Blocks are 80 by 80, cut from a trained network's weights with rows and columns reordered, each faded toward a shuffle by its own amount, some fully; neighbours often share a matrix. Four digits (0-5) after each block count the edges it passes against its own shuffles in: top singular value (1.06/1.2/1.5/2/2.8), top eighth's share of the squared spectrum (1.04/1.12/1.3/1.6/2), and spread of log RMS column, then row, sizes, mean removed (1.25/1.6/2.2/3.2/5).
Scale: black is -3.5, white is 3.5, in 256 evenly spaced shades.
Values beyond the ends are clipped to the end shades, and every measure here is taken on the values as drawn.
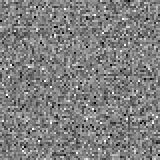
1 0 0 0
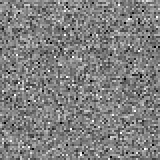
1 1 0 0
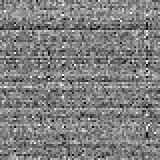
4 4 2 2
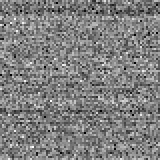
3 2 0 1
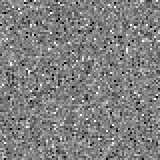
0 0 0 0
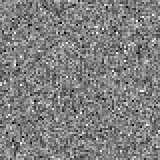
0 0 0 0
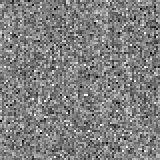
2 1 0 0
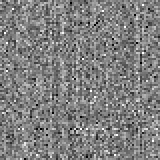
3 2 0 1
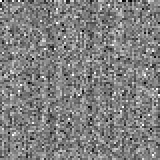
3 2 1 1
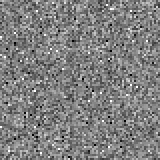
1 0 0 0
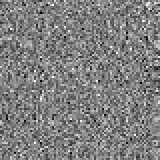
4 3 2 1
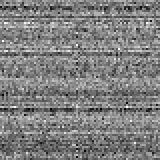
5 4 1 3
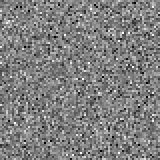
1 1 0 0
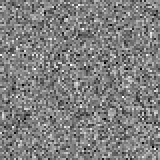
3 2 0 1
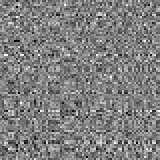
5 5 2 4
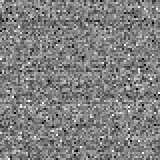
2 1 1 0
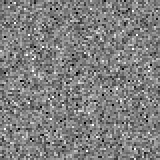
0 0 0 0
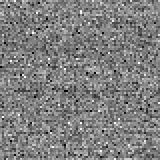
2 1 0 0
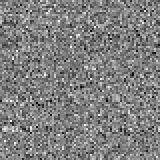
3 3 1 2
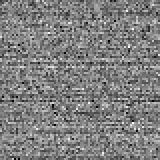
3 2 0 1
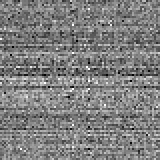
4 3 1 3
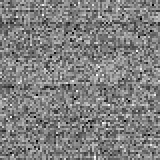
3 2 0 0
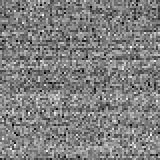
3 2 0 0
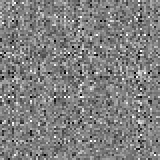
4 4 3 2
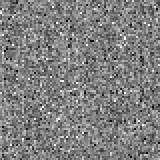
1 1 0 0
